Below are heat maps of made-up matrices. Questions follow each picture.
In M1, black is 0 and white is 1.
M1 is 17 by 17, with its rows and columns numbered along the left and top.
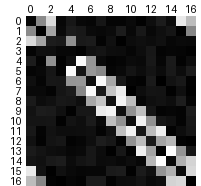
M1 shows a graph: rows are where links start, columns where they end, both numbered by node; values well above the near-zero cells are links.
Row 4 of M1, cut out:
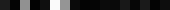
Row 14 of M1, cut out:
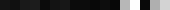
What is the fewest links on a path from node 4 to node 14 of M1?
4
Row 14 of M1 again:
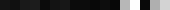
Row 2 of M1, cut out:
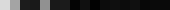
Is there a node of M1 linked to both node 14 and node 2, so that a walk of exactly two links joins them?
no
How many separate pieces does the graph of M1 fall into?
2
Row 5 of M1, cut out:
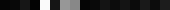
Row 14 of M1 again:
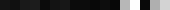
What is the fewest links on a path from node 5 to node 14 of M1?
5
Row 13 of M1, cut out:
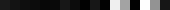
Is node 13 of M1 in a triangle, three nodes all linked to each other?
yes
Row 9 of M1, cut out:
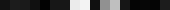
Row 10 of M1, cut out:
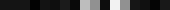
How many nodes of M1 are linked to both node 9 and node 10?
2
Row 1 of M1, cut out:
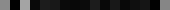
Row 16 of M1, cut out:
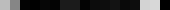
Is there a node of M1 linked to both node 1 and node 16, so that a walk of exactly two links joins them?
yes
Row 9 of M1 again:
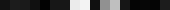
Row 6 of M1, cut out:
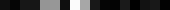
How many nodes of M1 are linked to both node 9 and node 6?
2
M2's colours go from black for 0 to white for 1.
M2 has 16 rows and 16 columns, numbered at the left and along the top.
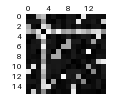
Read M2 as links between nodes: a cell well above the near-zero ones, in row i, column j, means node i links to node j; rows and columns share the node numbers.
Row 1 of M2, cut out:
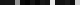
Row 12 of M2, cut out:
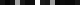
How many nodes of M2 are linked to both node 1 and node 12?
2
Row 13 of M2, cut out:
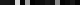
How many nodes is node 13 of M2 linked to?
3
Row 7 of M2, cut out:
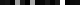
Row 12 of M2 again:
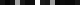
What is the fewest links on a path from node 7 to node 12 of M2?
1
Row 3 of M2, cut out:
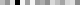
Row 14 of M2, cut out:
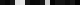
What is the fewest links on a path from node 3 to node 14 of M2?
1
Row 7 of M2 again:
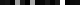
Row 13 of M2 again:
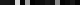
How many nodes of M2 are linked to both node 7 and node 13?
1
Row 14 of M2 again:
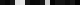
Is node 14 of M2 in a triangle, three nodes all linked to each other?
yes
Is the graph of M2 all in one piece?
yes
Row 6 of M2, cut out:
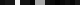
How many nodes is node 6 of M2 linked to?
3
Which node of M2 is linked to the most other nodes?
node 3
